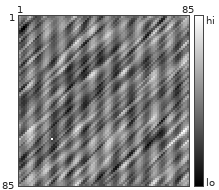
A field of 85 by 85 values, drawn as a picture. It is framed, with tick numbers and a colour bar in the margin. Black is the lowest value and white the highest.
Odd rows or columns: none. Stripes: upright, repeating 11 times. Lone odd cells: 1, higher than its neighbours. Histogram: bell-shaped. Slope: none.
